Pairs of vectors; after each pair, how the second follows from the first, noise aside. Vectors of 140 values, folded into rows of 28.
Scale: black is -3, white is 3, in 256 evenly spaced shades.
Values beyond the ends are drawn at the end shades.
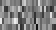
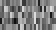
negated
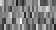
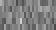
shrunk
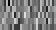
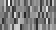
negated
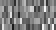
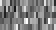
shuffled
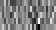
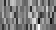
negated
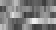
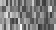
shuffled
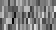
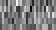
wrapped around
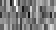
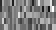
shuffled
